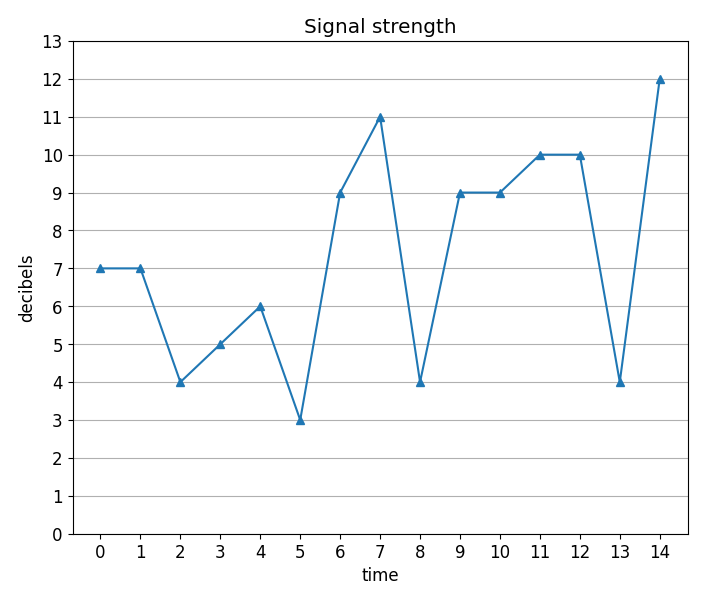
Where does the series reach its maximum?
14
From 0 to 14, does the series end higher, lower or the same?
higher
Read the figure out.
Title: Signal strength
x-axis: time, ticks 0 1 2 3 4 5 6 7 8 9 10 11 12 13 14
y-axis: decibels, ticks 0 1 2 3 4 5 6 7 8 9 10 11 12 13
Values:
7 7 4 5 6 3 9 11 4 9 9 10 10 4 12
